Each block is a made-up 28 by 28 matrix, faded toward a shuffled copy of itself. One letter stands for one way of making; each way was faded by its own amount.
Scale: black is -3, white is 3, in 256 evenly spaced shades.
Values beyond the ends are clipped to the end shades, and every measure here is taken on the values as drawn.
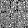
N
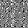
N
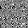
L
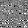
L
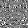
L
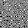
L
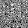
L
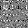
L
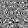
L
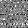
L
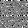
L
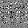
L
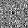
N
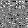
L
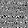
L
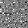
L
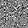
N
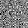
N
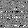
L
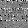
L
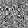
N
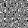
N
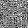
N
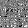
L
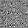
N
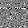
L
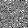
N
